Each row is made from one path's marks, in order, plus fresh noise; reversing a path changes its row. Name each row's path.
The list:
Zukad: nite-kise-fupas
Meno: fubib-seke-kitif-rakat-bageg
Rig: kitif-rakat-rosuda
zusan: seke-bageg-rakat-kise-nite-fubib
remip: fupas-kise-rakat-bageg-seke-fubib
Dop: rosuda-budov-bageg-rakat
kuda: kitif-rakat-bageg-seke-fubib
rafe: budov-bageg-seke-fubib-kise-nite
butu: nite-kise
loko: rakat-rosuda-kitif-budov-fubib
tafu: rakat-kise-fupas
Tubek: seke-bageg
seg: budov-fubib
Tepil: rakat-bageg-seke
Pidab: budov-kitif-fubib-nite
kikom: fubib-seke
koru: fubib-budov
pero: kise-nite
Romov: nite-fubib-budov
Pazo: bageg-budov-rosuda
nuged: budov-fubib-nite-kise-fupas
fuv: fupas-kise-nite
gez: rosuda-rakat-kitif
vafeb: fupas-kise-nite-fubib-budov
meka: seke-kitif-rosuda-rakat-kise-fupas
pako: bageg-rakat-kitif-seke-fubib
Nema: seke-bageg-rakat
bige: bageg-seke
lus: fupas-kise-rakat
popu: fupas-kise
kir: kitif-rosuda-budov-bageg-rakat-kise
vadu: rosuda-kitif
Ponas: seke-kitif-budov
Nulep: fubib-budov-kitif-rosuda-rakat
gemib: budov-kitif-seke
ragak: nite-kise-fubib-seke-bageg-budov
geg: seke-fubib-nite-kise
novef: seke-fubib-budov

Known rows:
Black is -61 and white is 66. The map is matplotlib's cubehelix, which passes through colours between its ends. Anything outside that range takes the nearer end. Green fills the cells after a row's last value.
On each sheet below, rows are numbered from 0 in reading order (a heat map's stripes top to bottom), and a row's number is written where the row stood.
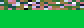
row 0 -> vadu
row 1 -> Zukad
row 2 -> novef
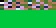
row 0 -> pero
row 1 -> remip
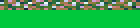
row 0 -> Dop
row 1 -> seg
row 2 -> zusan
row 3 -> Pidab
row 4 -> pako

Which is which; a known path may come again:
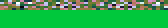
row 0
bige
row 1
nuged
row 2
fuv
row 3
loko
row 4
popu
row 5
gemib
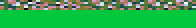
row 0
vadu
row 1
Romov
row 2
vafeb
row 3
kir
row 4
gez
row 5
Dop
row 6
Ponas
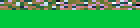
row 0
pako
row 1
Pidab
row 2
ragak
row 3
remip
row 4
kikom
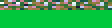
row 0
novef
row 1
zusan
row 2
Pazo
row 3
kuda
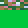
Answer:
meka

